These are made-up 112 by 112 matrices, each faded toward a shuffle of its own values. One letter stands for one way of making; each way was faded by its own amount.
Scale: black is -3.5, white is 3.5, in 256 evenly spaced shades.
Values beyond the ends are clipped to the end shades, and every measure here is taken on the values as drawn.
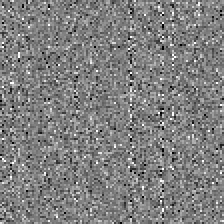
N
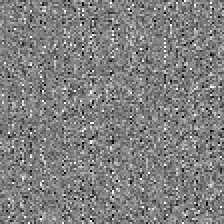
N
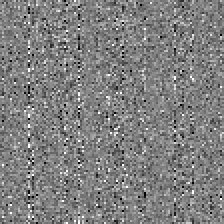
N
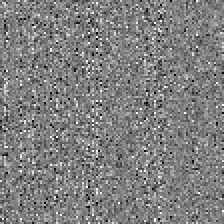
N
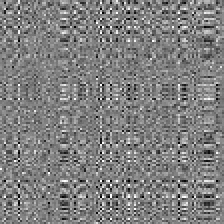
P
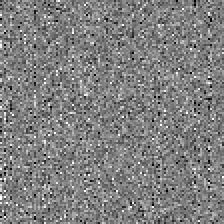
N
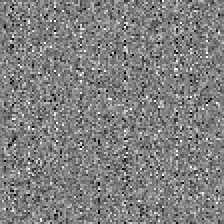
N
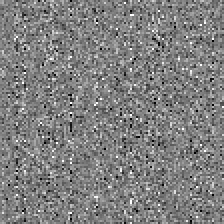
N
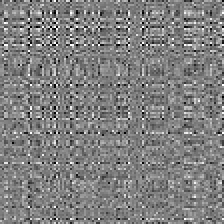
P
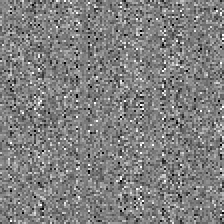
N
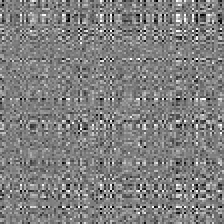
P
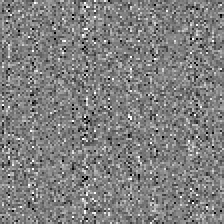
N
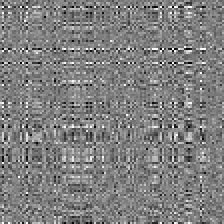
P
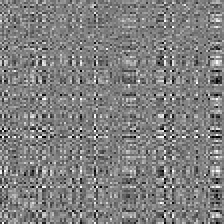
P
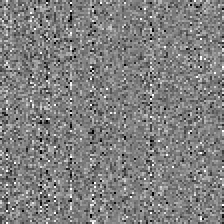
N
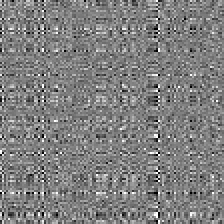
P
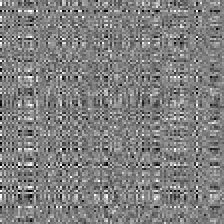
P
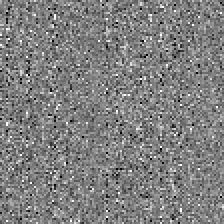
N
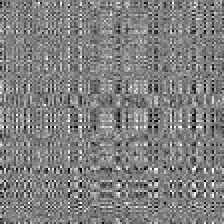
P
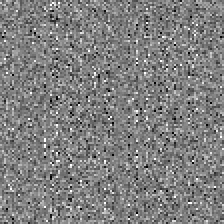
N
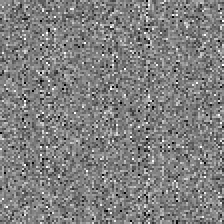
N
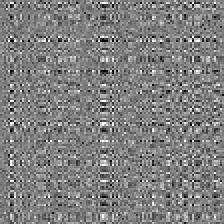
P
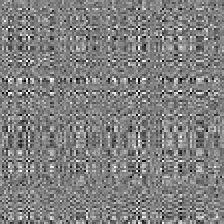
P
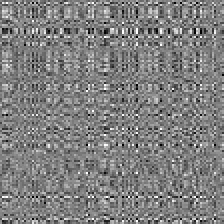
P
